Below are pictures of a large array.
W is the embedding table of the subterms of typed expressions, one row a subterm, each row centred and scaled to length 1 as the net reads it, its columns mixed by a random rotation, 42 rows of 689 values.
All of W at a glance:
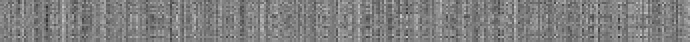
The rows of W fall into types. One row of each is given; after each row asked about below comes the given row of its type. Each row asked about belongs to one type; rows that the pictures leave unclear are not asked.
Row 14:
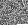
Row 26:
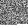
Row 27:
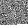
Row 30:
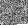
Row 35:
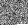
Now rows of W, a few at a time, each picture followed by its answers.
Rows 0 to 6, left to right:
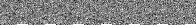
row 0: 35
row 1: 26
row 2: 35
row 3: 35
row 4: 30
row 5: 30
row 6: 27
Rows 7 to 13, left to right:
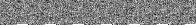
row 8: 35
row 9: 14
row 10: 27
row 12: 30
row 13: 30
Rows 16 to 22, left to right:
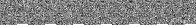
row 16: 26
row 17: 27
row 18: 27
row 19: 27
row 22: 26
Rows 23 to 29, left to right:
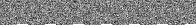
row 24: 14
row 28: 27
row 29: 30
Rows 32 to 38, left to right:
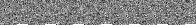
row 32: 30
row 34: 30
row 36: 27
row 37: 27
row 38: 35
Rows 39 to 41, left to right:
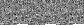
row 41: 30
